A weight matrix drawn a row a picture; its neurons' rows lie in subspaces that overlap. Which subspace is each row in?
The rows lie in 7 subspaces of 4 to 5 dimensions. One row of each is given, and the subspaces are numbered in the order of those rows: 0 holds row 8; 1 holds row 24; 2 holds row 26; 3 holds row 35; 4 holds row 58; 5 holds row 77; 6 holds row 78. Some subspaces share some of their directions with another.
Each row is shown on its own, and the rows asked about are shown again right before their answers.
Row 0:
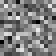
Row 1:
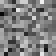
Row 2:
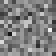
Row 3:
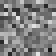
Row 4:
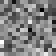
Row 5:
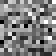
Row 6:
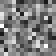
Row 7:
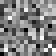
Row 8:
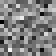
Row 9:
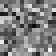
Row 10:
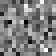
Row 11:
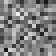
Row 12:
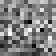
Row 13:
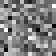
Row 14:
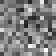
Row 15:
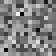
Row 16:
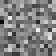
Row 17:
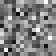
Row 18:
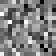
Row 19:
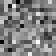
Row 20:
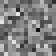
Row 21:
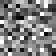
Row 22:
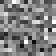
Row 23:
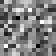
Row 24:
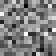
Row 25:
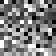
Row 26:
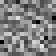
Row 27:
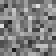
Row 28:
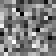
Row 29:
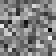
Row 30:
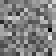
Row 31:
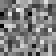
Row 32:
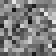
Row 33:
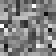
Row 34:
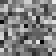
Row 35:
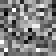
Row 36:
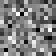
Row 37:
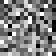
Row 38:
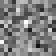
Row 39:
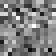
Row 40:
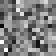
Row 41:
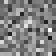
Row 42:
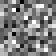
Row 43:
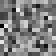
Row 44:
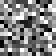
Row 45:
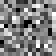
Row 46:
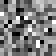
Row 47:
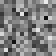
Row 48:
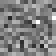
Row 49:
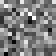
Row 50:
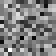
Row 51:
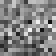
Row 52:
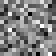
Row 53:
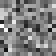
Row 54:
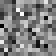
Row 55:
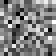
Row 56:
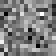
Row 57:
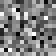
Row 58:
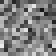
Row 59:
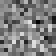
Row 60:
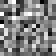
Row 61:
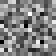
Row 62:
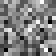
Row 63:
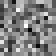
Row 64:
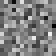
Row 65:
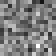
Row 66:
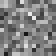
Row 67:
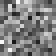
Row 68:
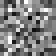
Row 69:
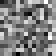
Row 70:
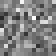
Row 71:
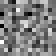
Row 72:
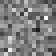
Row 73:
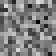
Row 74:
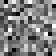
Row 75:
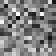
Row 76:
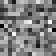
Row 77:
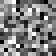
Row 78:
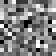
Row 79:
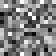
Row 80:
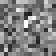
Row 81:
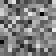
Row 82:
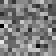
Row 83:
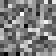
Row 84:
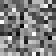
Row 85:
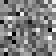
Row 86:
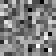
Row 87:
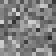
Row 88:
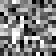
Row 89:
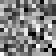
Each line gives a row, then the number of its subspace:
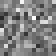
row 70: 5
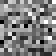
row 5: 5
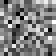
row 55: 0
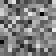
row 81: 6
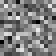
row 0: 2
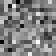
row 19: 2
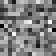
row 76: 6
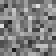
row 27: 4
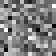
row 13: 3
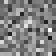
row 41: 6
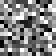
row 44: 0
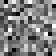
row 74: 3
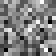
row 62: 1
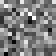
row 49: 5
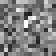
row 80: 4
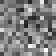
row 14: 4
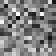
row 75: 6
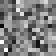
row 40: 2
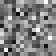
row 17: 0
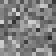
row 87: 3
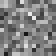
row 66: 5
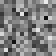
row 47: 2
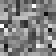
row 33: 4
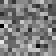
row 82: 4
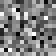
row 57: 0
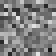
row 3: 6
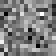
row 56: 3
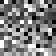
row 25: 4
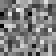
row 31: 1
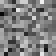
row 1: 5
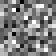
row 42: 3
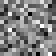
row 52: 1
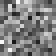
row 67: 2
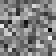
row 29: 4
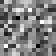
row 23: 5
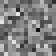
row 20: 3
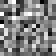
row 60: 3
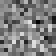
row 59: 2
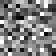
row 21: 0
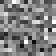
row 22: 2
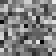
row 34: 5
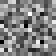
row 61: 5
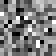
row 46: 0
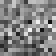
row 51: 1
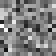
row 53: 3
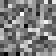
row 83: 6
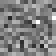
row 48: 2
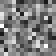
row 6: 6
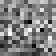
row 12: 1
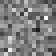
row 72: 2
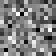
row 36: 2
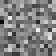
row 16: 2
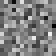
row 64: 3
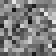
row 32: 4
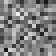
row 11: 0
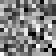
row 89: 4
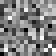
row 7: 4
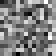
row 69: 5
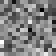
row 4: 4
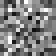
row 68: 2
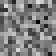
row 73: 6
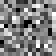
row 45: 2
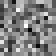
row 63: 6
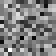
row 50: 0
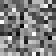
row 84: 0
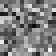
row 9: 6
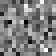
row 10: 1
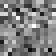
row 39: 6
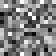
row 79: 5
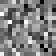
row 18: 1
